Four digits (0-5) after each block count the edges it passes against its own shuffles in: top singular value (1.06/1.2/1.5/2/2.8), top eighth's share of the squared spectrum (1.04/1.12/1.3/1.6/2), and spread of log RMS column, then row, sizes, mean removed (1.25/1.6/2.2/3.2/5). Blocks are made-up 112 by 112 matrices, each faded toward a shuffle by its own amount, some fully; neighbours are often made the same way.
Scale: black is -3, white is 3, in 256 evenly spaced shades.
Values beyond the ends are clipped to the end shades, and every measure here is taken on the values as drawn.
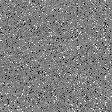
3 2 1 0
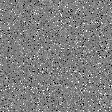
3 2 2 0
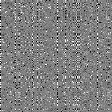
5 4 3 3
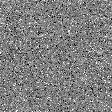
0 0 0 0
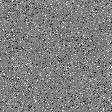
1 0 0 0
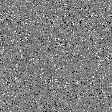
0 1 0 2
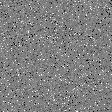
0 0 0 0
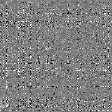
2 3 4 4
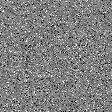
0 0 0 1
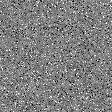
0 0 0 0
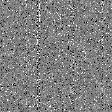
2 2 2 0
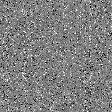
0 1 2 0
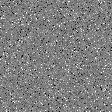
0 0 0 0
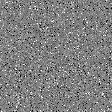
0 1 1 2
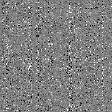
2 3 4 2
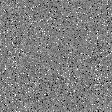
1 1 1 1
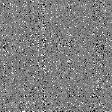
2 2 3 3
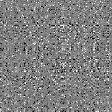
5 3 2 2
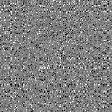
5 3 2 2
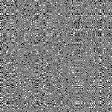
5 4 3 3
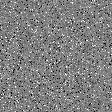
2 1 0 0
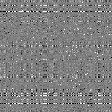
5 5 2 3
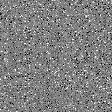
3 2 1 1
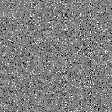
4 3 2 1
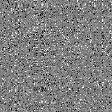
4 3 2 1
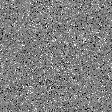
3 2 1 1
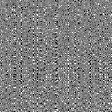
5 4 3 3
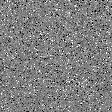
1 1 0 0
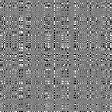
5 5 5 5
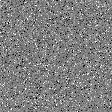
2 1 0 0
